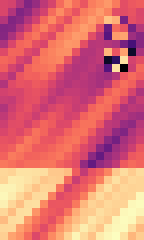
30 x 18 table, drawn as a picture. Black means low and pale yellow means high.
The bottom part is higher, past a seam about 70% of the way down. An odd patch, rougher than its surroundings, sits in the top right. The ninth with the highest average is the bottom right. Overall the values sit about 70% of the way up the scale. Values change most from cell to cell in the top right.
